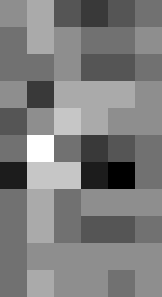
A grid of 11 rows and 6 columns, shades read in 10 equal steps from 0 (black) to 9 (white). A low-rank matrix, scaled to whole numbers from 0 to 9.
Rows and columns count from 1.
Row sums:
23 28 23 30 31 26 20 29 24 29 29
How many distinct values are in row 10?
2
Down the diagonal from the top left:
5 6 5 6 5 4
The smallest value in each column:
1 2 3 1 0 4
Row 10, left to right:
4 5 5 5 5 5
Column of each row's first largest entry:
2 2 3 3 3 2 2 2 2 2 2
